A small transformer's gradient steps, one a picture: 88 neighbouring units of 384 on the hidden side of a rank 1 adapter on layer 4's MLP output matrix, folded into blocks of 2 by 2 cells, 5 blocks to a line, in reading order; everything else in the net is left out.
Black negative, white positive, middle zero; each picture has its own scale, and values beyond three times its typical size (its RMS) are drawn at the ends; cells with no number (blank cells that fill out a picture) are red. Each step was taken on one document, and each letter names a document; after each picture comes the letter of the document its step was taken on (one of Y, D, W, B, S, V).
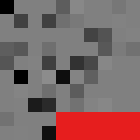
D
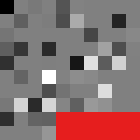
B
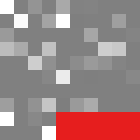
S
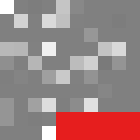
B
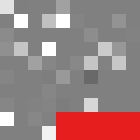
S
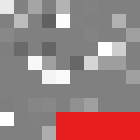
S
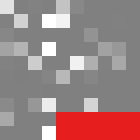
B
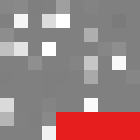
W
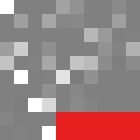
D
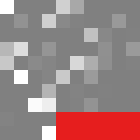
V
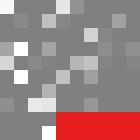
V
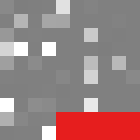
W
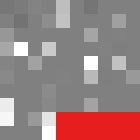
W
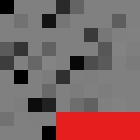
D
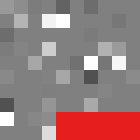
W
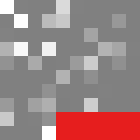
S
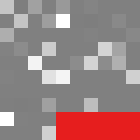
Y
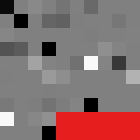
S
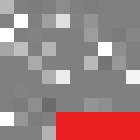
Y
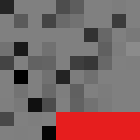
D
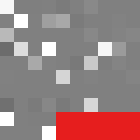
S
